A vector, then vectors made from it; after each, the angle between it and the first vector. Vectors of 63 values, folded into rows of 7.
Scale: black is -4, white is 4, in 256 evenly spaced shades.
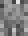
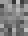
nearly parallel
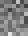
orthogonal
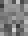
nearly parallel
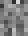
nearly parallel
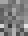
partly aligned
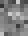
partly aligned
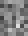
orthogonal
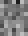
nearly opposite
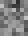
partly opposed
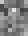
orthogonal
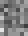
orthogonal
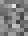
orthogonal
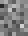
partly aligned
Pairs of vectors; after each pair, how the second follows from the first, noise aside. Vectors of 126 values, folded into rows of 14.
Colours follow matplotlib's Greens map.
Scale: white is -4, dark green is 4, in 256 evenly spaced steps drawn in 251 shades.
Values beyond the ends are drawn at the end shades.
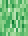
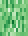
copied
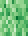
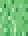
partly zeroed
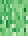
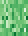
negated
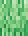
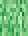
shuffled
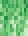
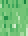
partly zeroed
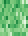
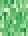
shuffled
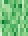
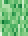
copied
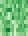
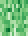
copied
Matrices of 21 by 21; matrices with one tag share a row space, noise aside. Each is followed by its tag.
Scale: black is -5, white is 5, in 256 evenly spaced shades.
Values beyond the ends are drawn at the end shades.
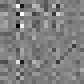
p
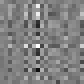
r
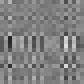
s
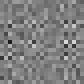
s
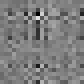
r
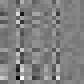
p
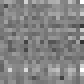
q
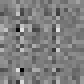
p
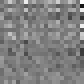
q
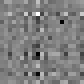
r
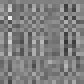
s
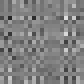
s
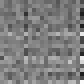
q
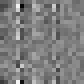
p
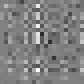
r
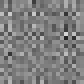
s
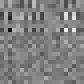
s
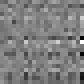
q
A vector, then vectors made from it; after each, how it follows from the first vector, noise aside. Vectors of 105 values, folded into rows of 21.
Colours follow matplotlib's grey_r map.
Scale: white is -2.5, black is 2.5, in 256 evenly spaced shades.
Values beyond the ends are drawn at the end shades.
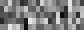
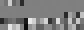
partly zeroed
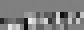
partly zeroed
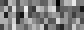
reversed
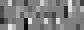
partly zeroed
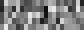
wrapped around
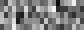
reversed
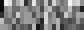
wrapped around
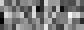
wrapped around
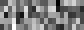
reversed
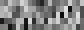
sign-scrambled
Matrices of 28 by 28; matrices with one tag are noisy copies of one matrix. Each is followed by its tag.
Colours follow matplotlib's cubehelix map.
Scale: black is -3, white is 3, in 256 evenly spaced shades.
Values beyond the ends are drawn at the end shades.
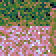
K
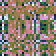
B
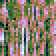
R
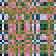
B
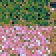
K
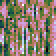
R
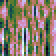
R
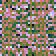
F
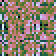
B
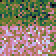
K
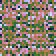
F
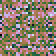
F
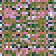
F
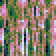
R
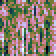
R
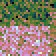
K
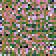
F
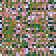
F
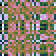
B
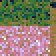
K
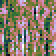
R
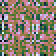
B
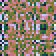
B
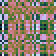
B
